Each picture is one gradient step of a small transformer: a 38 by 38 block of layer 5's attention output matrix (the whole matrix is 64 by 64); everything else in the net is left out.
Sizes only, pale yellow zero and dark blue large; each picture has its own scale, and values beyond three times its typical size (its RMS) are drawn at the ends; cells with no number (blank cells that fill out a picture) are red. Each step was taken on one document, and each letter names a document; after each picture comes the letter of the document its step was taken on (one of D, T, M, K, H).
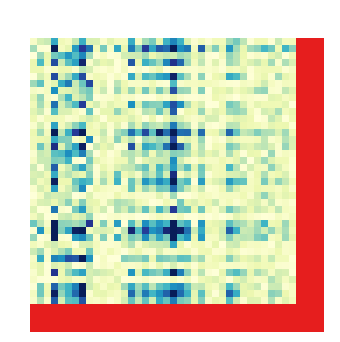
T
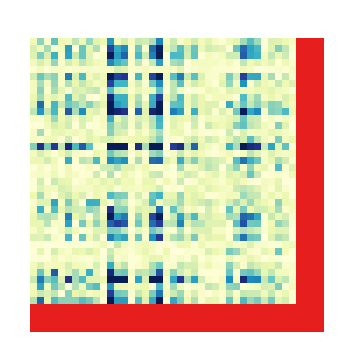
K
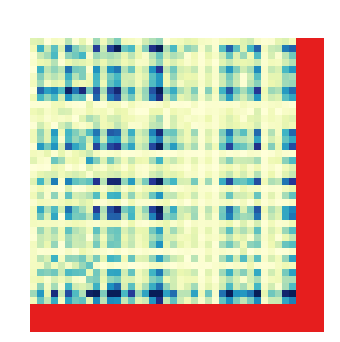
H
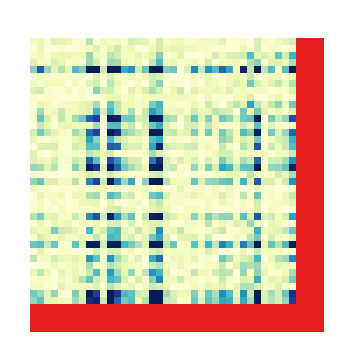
H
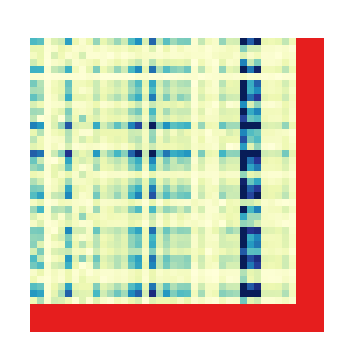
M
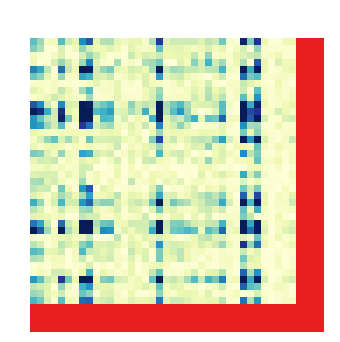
M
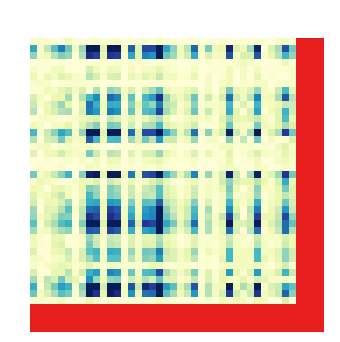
H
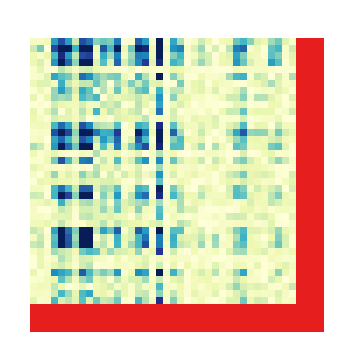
T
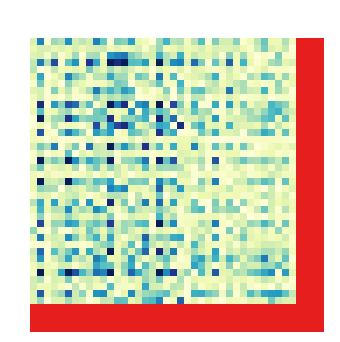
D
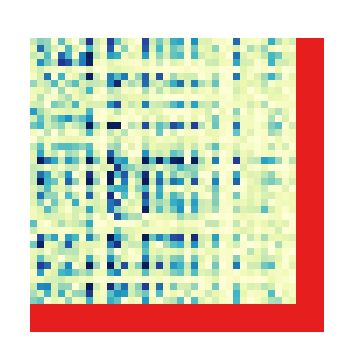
D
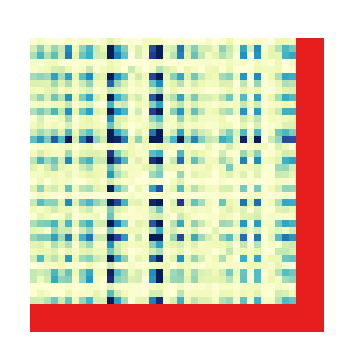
K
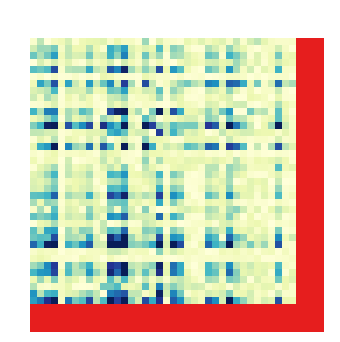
D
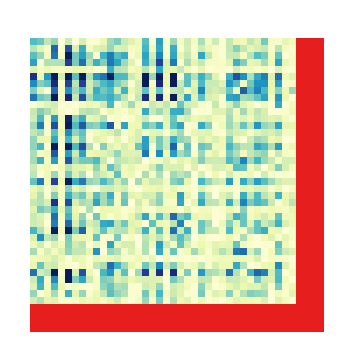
T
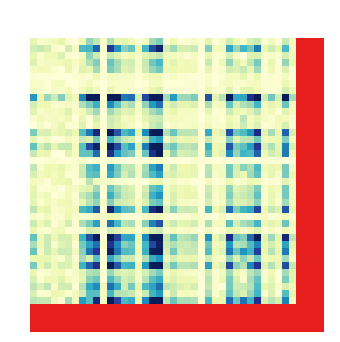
H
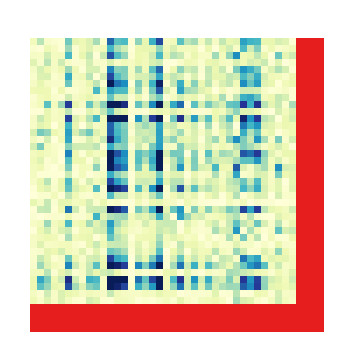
K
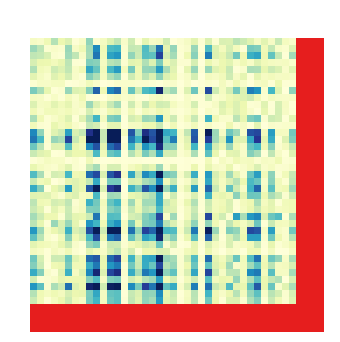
H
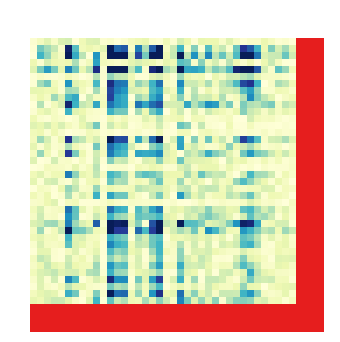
K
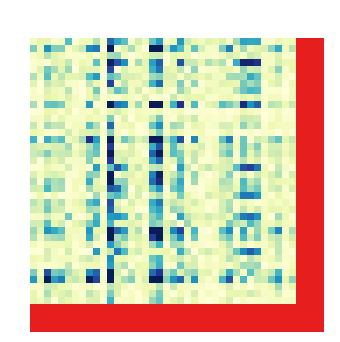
K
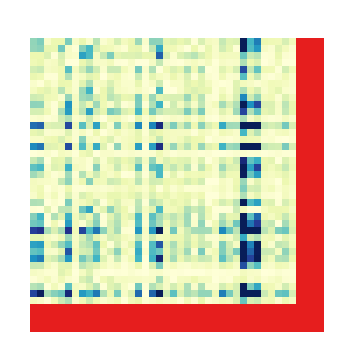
M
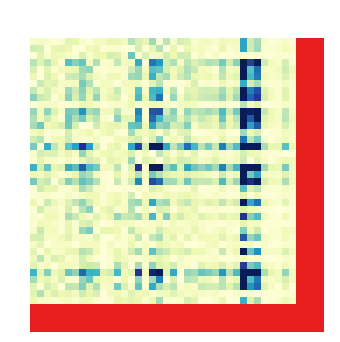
M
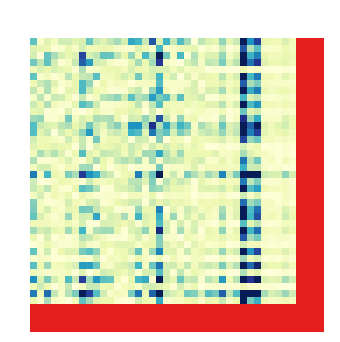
M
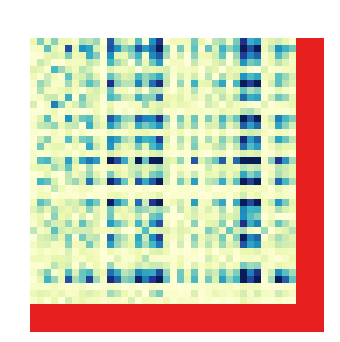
K
